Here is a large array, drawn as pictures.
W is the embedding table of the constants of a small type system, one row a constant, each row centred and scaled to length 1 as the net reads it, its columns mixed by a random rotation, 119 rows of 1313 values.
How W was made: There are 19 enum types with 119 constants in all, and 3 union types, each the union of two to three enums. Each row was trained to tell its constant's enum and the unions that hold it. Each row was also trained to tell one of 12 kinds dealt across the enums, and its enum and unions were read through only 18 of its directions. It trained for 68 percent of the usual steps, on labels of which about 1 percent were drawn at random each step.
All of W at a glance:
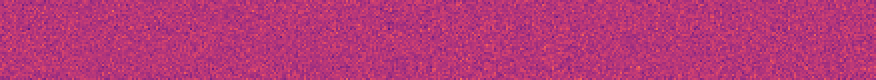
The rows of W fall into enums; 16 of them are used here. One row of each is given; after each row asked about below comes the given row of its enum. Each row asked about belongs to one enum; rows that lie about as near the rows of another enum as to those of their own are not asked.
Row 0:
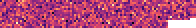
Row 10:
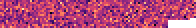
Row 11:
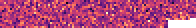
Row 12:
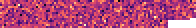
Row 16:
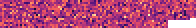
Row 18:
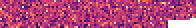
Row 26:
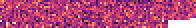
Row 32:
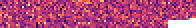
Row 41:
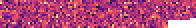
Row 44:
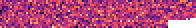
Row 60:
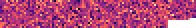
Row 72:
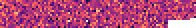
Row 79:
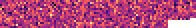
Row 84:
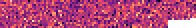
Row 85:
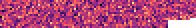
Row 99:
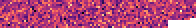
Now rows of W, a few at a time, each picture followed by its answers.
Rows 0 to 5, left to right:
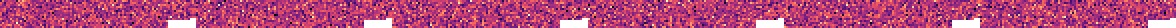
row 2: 72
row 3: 60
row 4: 99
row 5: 16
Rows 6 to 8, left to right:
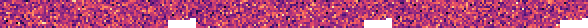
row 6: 32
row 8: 11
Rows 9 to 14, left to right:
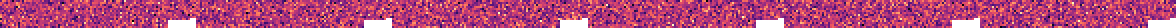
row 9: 79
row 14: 18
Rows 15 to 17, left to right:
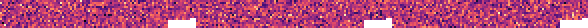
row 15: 10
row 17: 11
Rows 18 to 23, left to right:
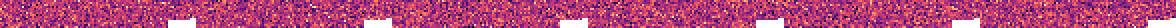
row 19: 0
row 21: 16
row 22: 85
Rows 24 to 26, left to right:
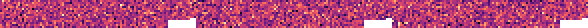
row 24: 85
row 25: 41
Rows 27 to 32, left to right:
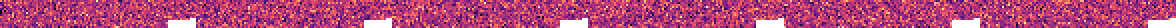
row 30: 85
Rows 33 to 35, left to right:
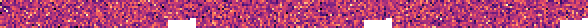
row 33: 72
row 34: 60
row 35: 0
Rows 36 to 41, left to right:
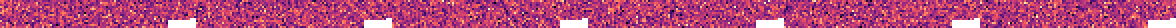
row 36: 26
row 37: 16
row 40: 44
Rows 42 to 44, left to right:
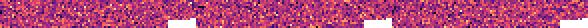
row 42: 85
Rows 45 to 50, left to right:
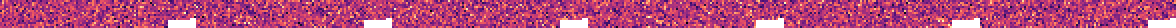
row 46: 32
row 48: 79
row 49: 26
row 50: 99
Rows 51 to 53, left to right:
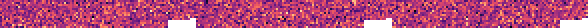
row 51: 11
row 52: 11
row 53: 44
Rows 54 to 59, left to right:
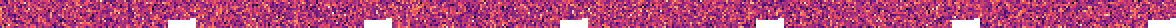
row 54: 12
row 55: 84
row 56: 84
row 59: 41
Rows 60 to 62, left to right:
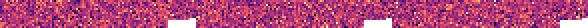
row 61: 79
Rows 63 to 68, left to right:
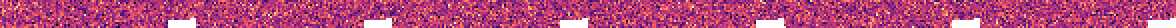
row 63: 84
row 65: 12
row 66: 60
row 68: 0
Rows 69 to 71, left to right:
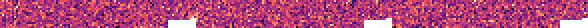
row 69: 84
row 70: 0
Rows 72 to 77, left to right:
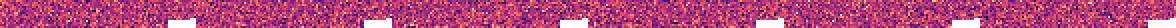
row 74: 11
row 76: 99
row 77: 60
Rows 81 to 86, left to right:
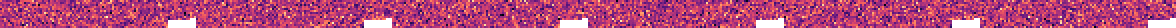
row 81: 26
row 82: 32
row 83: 79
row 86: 12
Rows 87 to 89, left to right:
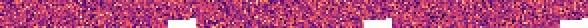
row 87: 11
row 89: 16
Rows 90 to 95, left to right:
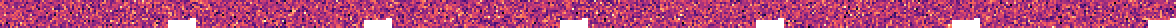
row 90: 72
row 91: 72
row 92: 26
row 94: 85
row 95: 99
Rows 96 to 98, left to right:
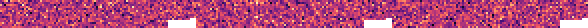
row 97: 18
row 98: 60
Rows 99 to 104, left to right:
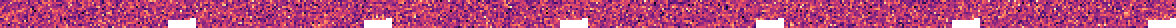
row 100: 32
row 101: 0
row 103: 26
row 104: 85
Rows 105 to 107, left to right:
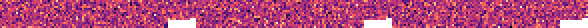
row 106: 12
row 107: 44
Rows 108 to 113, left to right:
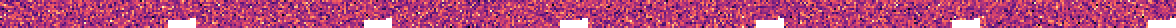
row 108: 44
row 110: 72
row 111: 12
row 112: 60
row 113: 79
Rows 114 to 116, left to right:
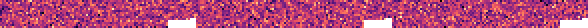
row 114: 44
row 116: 26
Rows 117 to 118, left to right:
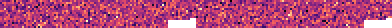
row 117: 72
